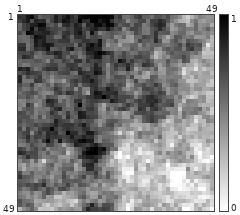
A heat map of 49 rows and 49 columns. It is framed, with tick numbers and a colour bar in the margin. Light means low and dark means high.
Mirror symmetry: none. Ninth with the lowest average: bottom right. Grain: blotchy. Slope: up to the top left. Stripes: none.
